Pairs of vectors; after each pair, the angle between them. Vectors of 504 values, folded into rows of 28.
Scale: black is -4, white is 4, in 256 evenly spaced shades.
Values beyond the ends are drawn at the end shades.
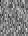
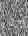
orthogonal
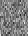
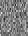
partly aligned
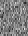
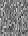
partly aligned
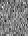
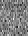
partly aligned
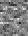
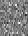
partly opposed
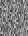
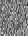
partly aligned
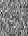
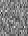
nearly parallel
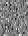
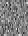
nearly parallel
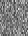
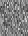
partly aligned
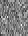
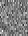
partly aligned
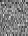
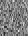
orthogonal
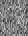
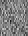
partly aligned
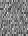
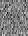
nearly opposite
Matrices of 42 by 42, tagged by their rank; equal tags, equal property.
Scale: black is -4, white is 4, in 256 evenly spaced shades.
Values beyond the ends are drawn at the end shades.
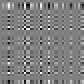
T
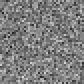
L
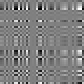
T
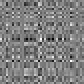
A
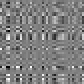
A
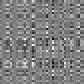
A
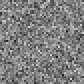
L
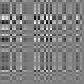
T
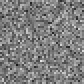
L
